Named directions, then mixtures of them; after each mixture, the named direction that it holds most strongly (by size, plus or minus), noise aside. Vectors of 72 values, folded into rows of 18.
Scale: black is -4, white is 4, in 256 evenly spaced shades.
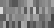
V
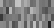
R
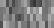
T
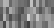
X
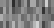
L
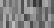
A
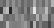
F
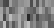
X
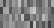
F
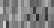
X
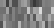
T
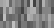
X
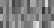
L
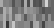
A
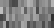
V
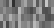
L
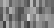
X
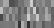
V
